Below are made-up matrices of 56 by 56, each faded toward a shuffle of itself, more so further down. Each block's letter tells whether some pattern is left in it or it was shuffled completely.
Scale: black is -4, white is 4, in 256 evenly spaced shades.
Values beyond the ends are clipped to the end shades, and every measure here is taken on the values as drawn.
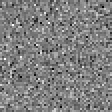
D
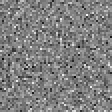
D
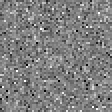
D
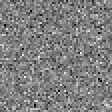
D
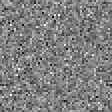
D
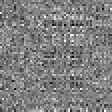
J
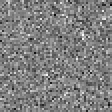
D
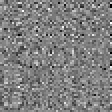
J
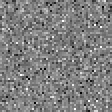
D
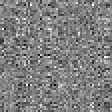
J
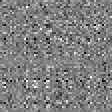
J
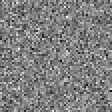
D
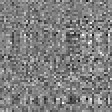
J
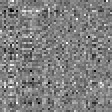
J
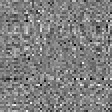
J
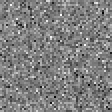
D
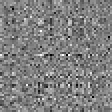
J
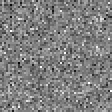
D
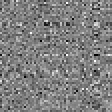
J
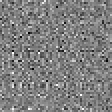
J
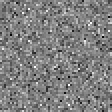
D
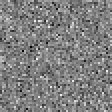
D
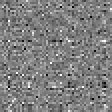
J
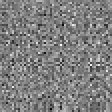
J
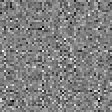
J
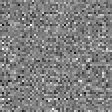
J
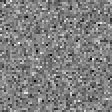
D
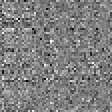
J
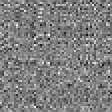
J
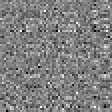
J
